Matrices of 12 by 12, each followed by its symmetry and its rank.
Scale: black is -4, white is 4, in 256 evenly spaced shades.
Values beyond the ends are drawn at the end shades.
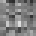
neither, rank two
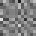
antisymmetric, rank two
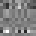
neither, rank two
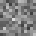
neither, full rank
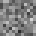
antisymmetric, full rank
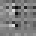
neither, rank two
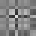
symmetric, rank one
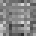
neither, rank two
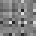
antisymmetric, rank two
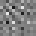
antisymmetric, rank two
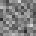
antisymmetric, full rank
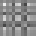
symmetric, rank one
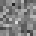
neither, full rank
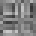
antisymmetric, rank two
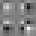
symmetric, rank one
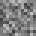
antisymmetric, full rank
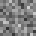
antisymmetric, full rank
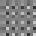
symmetric, rank one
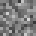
neither, full rank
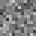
antisymmetric, full rank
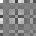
symmetric, rank one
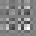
symmetric, rank one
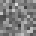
neither, full rank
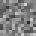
neither, full rank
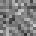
antisymmetric, full rank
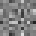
antisymmetric, rank two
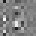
neither, rank two
